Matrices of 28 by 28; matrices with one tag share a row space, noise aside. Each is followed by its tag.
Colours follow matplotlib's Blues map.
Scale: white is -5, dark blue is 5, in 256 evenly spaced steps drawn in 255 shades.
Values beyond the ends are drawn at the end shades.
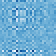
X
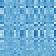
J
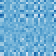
J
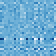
J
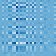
X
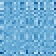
J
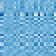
J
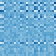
J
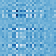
X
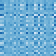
J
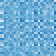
J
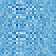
X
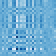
X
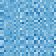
J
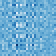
X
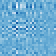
X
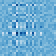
X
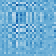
X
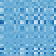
J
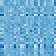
J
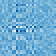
X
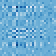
X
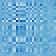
X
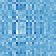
X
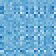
J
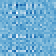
X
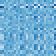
J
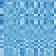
J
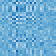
X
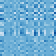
J
